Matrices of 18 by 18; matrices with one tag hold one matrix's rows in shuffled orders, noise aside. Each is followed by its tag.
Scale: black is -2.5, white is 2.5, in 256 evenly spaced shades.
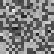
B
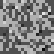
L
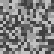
L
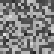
L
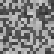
L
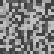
B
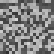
L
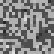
L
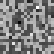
B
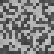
L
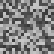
L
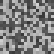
B
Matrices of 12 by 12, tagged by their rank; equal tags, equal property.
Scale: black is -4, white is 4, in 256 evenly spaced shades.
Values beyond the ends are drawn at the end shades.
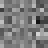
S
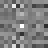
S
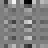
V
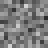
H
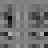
S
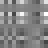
V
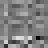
S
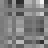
V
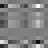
V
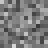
H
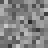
H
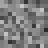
H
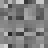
S
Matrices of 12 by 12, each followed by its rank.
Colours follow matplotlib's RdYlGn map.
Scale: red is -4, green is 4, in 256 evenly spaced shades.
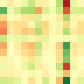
two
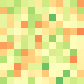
full rank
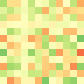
two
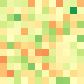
full rank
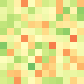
full rank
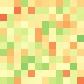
full rank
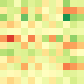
two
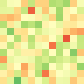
full rank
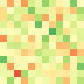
full rank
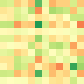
two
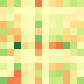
two
